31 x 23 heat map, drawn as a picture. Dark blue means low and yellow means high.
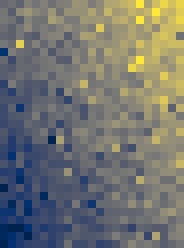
The bottom left is the ninth with the lowest average. The ninth with the highest average is the top right. No regular stripes run through it. Neither half mirrors the other. There is an overall slope up to the top right.
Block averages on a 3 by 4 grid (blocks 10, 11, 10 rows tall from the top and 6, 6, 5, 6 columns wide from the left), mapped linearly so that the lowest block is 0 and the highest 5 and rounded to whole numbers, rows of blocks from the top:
2345
1234
0123
